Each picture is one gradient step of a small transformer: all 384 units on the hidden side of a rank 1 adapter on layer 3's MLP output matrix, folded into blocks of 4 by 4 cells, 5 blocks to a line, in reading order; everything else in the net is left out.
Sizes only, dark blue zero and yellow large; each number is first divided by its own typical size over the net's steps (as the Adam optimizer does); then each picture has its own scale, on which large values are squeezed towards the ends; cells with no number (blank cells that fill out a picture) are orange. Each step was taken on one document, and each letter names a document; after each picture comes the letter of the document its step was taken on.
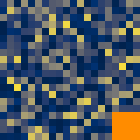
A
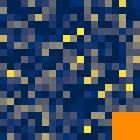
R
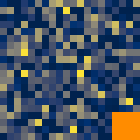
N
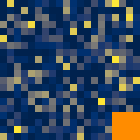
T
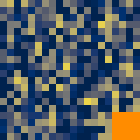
A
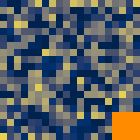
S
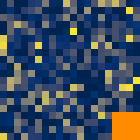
T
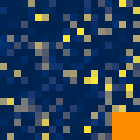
R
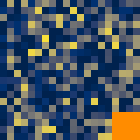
A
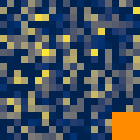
R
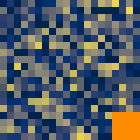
S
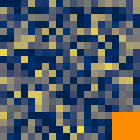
S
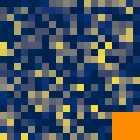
S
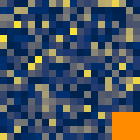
T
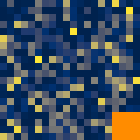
T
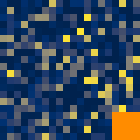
R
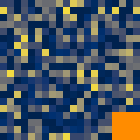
N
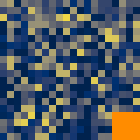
A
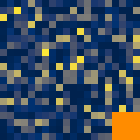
R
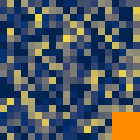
A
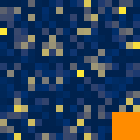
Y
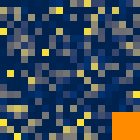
Y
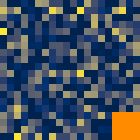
Y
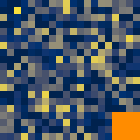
S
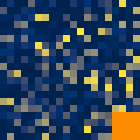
R
